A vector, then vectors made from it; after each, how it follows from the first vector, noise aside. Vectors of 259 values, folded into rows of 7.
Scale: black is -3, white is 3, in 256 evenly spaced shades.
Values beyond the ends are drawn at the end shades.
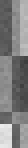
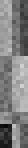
negated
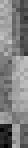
negated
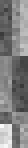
copied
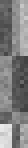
copied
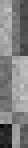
negated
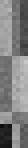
negated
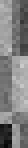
negated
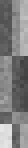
copied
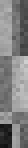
negated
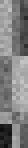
negated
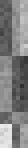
copied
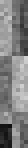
negated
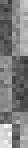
copied
